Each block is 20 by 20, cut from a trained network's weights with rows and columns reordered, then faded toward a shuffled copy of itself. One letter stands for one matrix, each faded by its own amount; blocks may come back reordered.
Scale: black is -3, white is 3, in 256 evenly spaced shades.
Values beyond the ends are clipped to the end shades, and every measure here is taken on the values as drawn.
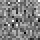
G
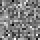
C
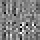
G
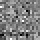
G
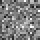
C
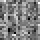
G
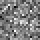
C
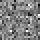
G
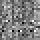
G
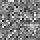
C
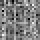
G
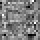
G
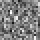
C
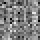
G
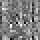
G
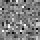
C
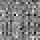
G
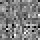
G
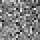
C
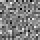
C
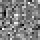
C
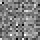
G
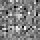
G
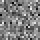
C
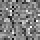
C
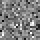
C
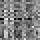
G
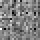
G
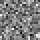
C
